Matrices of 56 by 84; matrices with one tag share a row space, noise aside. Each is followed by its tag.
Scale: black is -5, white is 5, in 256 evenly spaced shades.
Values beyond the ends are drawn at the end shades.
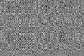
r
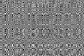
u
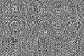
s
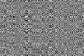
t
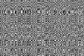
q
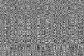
q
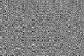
u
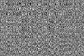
r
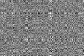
t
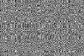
q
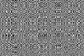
s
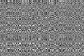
r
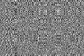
s
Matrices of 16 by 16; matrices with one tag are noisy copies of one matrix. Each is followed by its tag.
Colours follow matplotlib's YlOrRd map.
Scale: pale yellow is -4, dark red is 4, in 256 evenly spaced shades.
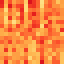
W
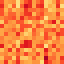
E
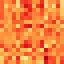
E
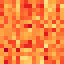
E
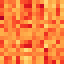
E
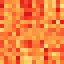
E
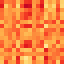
E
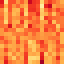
W
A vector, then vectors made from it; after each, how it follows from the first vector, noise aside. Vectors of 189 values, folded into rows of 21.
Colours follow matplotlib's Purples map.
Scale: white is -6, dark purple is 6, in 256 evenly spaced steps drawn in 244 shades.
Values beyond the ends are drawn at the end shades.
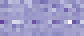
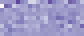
wrapped around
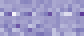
reversed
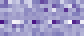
scaled up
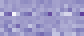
reversed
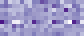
scaled up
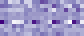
scaled up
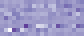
wrapped around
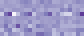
reversed
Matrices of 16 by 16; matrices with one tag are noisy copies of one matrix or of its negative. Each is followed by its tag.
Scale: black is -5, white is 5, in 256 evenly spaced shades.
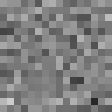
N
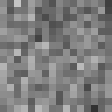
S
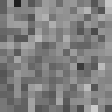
S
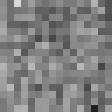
S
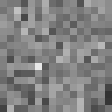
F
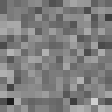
N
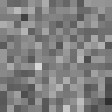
F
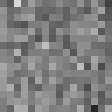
S
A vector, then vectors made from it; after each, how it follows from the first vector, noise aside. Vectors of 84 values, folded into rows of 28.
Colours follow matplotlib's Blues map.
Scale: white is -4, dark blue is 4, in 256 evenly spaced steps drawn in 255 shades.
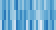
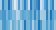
reversed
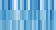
reversed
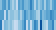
sign-scrambled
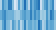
reversed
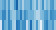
copied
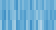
shrunk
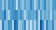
sign-scrambled
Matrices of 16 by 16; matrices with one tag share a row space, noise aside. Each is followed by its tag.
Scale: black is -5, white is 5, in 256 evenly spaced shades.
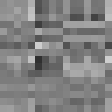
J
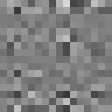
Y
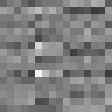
J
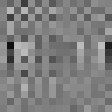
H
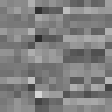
J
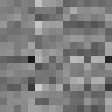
J
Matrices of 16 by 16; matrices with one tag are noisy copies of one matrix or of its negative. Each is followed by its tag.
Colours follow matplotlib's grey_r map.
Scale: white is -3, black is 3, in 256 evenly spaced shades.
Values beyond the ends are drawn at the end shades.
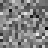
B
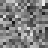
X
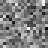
X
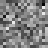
X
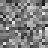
X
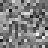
B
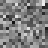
X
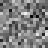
B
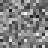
B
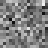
X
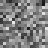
X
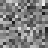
X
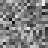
X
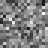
X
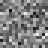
B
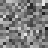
X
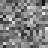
X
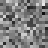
X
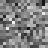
X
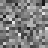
X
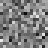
B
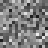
B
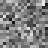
X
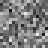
B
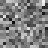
X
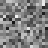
X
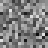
B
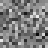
B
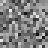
B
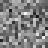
B
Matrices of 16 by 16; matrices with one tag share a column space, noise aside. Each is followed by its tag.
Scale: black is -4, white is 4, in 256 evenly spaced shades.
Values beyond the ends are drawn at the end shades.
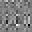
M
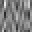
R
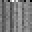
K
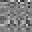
M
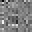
M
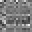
M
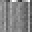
K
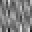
R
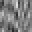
R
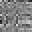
M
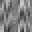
R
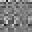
M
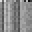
K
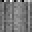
K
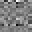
M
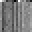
K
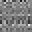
M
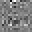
M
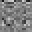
M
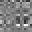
M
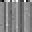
K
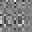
M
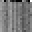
K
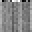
K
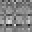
M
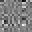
M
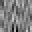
R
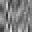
R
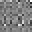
M
